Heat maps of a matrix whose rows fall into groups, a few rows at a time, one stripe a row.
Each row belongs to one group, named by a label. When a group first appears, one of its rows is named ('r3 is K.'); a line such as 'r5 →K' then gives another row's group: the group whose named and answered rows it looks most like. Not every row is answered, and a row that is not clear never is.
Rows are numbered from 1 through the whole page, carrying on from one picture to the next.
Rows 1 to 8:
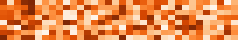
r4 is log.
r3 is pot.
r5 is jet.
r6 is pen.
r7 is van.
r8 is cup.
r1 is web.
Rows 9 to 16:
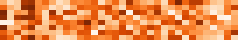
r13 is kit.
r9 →pen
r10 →pen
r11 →cup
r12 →pot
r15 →van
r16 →pen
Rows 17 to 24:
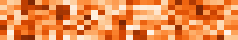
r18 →kit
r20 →kit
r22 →cup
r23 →web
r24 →web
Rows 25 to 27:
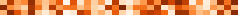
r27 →log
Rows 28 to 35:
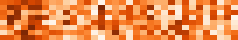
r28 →pot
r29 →jet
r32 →jet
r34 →log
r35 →pot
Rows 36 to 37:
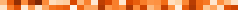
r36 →jet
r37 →van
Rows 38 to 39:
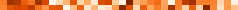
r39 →pot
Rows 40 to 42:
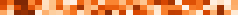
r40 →pot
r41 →web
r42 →web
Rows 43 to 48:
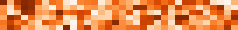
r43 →pot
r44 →web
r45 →kit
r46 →log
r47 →log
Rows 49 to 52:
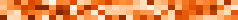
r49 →jet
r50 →kit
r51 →kit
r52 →cup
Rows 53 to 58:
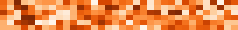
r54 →web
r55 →pen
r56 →pen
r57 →web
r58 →kit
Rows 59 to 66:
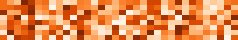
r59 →pen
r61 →cup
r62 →van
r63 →jet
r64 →log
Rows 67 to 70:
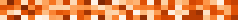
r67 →van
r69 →kit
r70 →van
